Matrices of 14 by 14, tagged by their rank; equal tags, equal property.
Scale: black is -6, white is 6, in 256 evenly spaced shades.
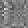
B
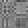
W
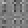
W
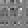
W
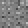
B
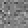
B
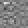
B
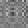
W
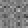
B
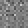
B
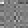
W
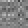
W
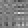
W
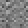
B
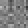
W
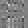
W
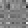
W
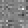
B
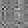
W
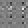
W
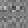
W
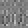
B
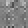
B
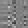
W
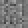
B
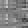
W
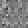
B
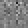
B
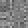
B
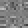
B
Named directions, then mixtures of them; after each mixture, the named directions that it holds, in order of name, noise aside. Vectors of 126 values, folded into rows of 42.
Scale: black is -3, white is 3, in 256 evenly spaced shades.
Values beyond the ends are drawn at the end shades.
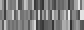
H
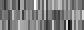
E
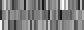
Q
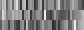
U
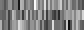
E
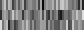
E, Q, U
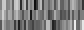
E, U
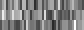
U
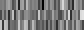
E, H, Q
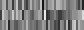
E, Q, U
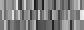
H, U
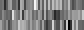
E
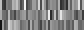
Q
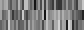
E, U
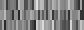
H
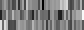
E, H, Q
